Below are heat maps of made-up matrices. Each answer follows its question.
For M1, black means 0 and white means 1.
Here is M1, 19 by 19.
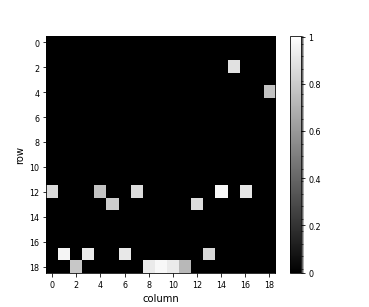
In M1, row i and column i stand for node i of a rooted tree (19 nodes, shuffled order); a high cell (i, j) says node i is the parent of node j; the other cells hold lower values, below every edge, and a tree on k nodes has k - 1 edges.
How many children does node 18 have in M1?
5
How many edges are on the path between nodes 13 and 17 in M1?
1
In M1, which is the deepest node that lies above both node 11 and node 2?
18
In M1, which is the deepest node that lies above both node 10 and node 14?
12
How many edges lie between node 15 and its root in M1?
6
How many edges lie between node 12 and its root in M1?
2
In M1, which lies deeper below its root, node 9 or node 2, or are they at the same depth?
the same depth
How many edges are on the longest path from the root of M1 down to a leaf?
6
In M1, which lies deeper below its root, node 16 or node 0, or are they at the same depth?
the same depth
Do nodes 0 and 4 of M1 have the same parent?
yes
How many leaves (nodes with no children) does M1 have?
13
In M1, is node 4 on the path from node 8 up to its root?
yes
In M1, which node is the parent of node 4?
12
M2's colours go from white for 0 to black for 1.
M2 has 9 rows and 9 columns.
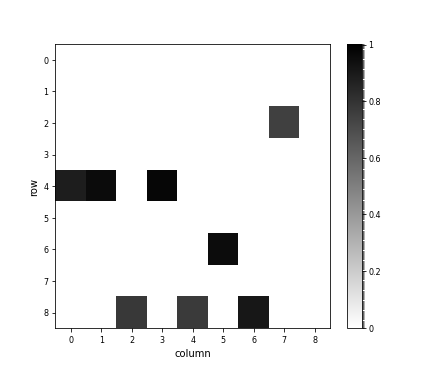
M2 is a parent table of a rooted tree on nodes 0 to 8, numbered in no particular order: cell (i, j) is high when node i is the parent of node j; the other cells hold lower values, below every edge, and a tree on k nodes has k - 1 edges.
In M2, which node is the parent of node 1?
4
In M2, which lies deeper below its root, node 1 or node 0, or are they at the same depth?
the same depth
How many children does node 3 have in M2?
0
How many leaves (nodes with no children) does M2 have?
5
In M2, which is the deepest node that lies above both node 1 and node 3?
4
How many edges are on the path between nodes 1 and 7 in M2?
4
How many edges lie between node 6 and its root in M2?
1
